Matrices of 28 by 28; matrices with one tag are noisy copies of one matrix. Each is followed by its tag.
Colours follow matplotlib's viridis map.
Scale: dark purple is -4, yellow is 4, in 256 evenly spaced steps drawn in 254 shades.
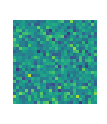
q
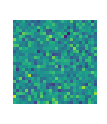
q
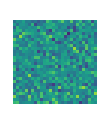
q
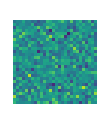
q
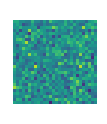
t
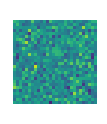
t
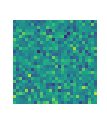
q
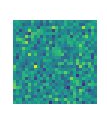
t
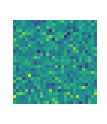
q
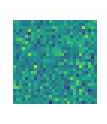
t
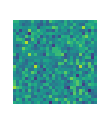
t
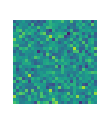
q
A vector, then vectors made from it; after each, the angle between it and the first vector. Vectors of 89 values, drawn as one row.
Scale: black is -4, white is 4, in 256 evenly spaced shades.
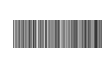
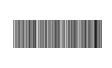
nearly parallel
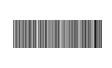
nearly parallel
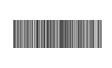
nearly opposite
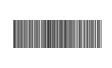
partly opposed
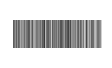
partly opposed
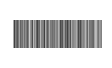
nearly opposite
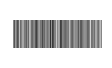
partly opposed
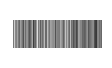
nearly parallel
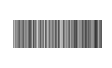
nearly parallel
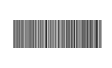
partly aligned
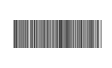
partly opposed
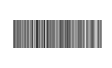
nearly opposite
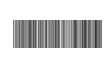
nearly parallel
